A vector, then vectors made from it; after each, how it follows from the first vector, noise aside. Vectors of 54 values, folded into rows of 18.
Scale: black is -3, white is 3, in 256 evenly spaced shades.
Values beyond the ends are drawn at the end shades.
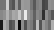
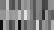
copied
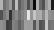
reversed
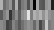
reversed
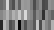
copied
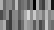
reversed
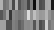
reversed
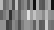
reversed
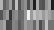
reversed
